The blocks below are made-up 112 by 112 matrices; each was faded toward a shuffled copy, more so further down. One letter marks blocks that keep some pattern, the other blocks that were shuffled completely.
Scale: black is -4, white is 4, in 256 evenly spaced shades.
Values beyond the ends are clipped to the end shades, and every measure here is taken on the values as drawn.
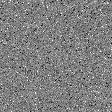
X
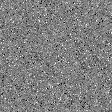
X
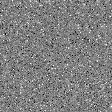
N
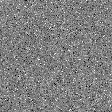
N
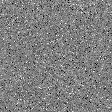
X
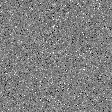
X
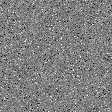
X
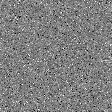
X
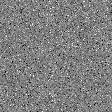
X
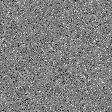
X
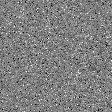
N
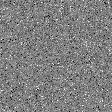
N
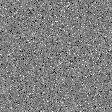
X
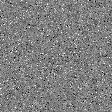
X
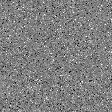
N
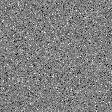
N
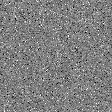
N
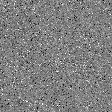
N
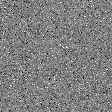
X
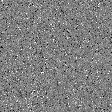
N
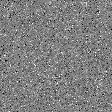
N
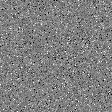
X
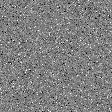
X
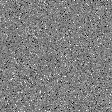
N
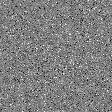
X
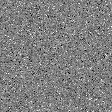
X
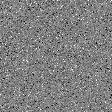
N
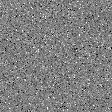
N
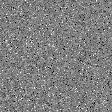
N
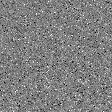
N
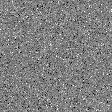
X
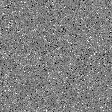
N
